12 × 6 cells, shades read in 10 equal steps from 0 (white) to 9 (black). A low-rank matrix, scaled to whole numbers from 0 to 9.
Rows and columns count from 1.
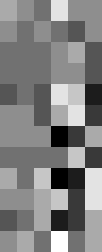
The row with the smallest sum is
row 12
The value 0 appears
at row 12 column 4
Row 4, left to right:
5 5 5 4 4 6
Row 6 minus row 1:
1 0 1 2 -3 3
